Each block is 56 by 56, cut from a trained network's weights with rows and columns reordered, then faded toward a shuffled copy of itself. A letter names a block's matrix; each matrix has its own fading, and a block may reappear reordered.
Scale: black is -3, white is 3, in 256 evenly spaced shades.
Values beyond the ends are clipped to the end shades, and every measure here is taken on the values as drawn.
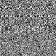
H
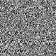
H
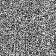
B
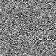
H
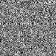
H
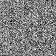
B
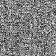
B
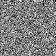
H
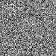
B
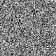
B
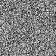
B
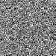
H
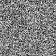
B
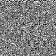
H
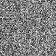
B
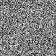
B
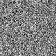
B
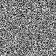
B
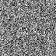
B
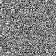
H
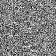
B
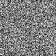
B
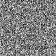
B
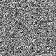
B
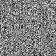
B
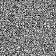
H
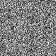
B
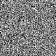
B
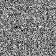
B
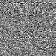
H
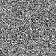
H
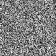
B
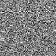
H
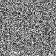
B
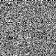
H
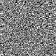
H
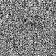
B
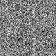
B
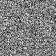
B
